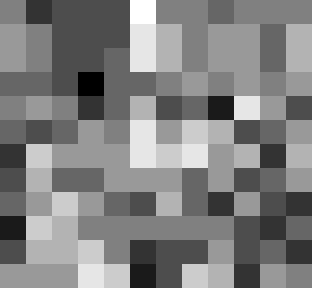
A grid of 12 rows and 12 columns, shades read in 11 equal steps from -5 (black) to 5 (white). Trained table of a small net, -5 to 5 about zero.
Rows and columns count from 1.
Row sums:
-5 4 5 -8 -5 5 16 -1 -5 -5 -7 7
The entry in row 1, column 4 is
-2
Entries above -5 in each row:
12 12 12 11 12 12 12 12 12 12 12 12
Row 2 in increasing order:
-2 -2 -2 -1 0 0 1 1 1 2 2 4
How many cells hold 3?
8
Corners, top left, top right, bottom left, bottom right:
0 0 1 0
